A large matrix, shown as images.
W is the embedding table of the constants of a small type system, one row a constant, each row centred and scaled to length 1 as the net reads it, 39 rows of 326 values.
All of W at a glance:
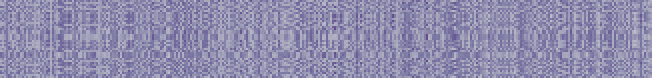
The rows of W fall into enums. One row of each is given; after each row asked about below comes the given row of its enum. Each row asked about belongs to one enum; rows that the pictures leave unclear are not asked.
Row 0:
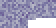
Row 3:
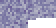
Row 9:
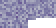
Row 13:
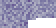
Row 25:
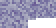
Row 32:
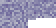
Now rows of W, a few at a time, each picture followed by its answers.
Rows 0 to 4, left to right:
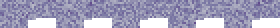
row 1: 25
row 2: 32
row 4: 25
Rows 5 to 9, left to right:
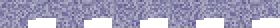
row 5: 0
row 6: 9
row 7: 13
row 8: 13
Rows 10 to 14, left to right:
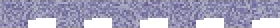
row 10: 13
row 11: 32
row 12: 25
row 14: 3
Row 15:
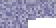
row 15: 9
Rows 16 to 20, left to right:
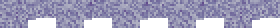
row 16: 9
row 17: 25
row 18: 25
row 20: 9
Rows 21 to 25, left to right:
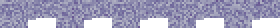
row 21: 32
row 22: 9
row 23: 32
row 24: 0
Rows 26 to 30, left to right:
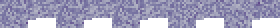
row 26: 3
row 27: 3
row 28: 3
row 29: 0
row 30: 25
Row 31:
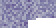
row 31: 13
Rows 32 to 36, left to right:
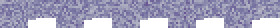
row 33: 3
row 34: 25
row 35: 9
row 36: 3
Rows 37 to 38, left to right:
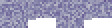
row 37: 32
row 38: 0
